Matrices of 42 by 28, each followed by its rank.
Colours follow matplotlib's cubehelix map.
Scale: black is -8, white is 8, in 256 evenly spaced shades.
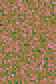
full rank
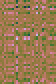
three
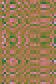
two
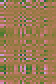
two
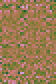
five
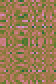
three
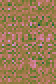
five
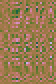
three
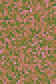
full rank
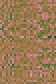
five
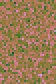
full rank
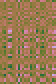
two
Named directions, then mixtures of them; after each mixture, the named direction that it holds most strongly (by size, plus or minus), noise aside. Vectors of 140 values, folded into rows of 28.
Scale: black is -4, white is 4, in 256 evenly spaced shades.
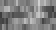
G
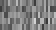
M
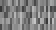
M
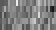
M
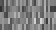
M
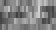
G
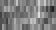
G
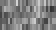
G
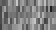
M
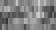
G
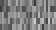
M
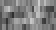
G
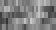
G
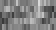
G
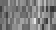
M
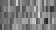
M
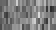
M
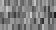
M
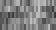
G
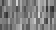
M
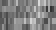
G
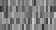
M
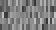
M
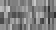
M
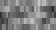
G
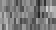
G
